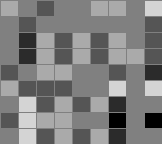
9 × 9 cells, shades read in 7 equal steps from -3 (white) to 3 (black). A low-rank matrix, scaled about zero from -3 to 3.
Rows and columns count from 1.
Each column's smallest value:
-1 -2 -1 -1 -1 -1 -2 -1 -2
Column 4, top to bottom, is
0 0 1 1 -1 1 -1 -1 -1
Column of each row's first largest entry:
3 2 2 2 9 2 7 7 7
